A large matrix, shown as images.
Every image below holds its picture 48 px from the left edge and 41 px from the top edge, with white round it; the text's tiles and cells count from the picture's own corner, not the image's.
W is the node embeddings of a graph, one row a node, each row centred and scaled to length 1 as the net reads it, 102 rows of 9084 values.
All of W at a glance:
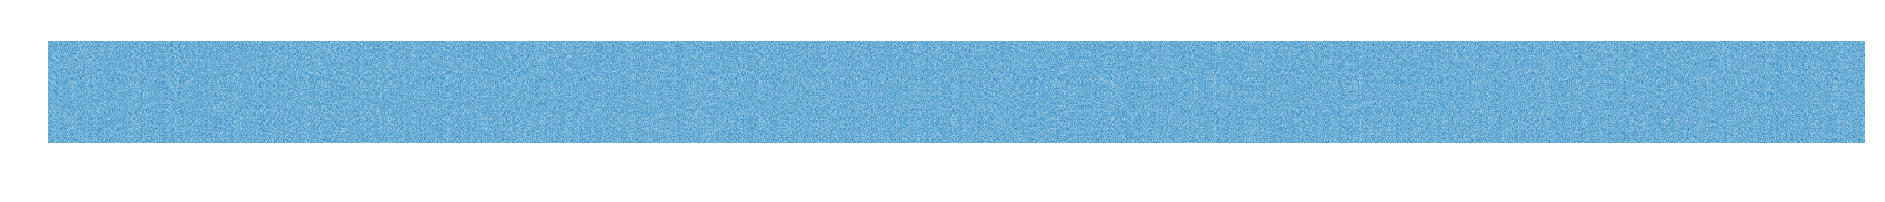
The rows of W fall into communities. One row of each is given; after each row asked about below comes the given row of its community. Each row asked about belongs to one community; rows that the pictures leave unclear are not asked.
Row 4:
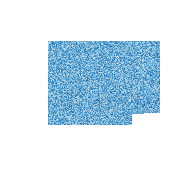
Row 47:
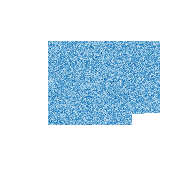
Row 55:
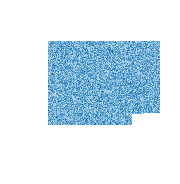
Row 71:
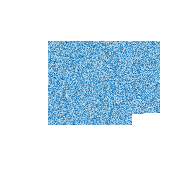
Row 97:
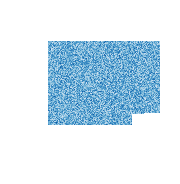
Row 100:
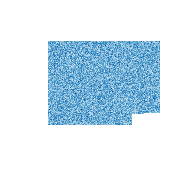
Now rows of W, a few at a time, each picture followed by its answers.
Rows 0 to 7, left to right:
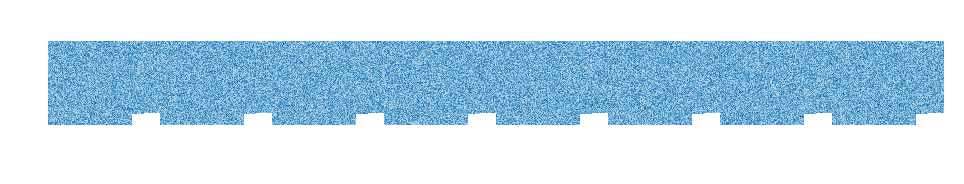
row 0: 97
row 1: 100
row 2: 4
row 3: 47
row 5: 100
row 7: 71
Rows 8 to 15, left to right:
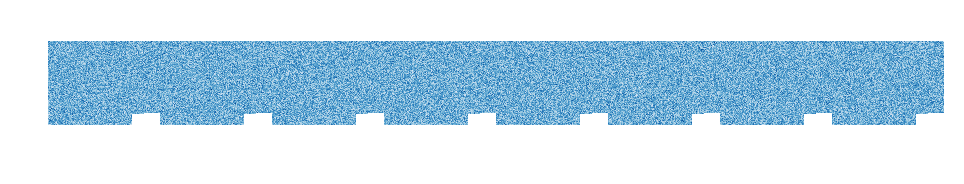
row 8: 47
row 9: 4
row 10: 47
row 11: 100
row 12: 97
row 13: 71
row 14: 4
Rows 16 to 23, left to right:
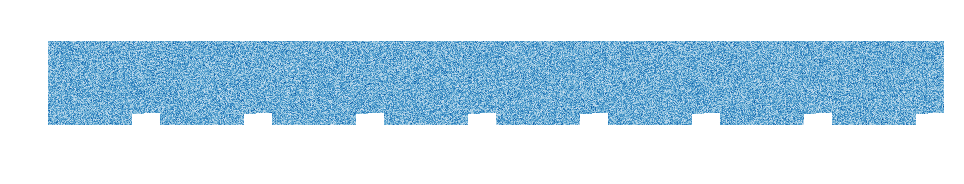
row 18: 100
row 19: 100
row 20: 4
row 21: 55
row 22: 47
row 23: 100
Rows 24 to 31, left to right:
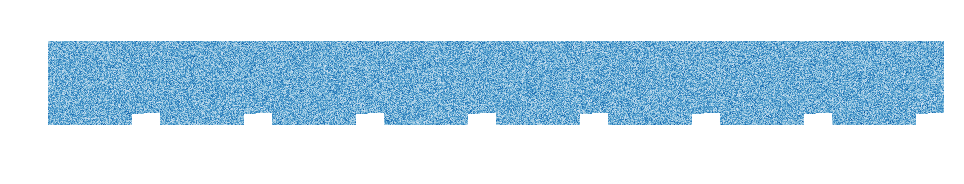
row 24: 47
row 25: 100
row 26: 71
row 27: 47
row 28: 4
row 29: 55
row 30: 71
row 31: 71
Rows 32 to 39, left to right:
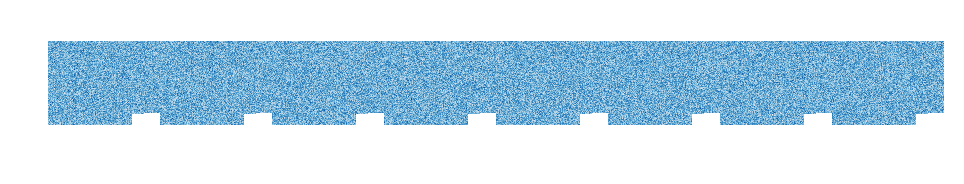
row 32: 71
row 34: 55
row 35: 55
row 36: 97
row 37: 97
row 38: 97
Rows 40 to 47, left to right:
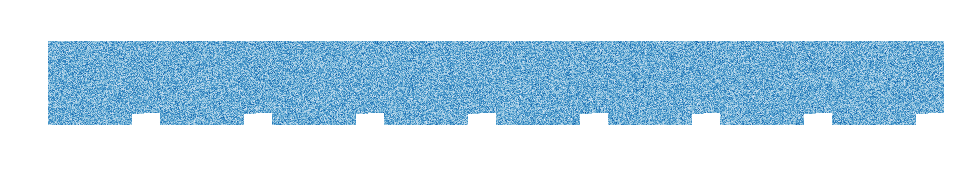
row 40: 47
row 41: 47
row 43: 55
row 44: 55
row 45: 71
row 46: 55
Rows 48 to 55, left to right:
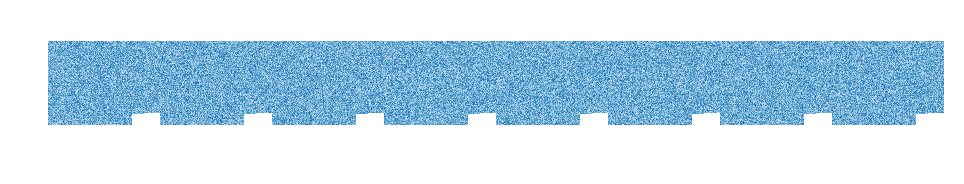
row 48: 100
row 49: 71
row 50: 4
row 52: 47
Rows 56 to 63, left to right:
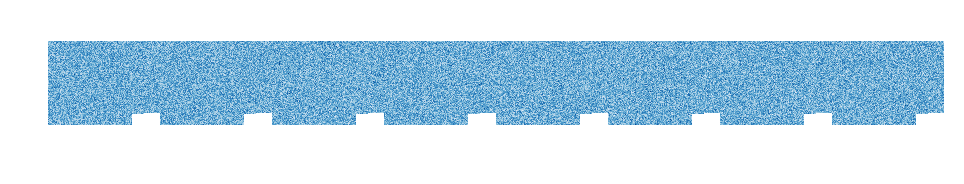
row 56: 71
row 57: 47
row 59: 55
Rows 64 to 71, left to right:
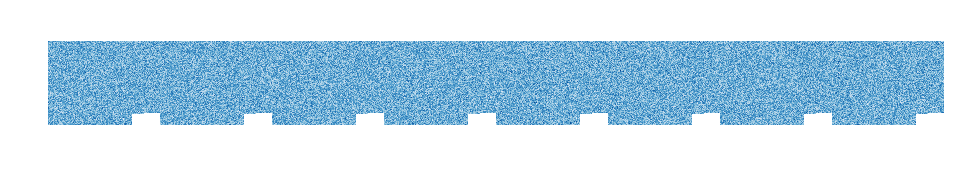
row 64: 55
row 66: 47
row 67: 71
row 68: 97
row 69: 100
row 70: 47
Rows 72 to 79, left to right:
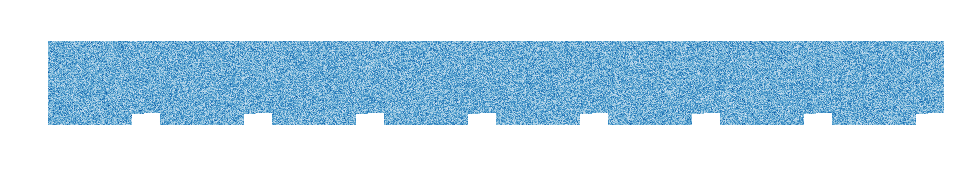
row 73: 71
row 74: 4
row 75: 55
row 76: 100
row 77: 55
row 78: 55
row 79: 100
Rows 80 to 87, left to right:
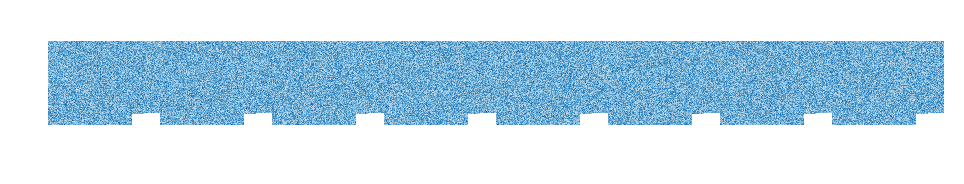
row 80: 100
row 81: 4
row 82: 71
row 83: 55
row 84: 71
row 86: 100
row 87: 55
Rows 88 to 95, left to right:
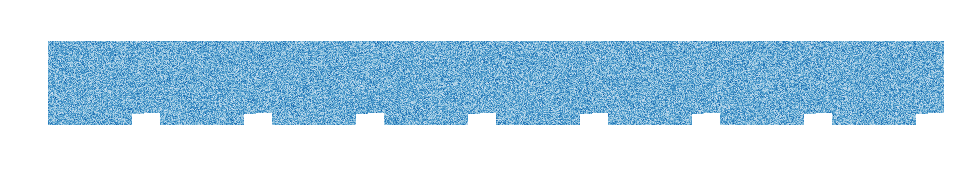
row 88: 55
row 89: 100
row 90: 4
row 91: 47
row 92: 97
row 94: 47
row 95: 100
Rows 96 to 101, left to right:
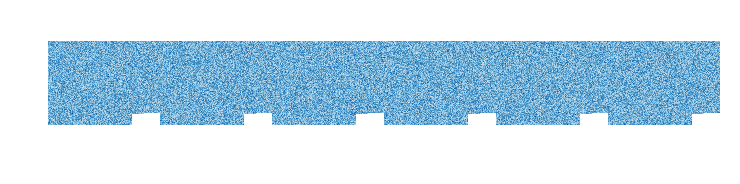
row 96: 47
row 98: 4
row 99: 97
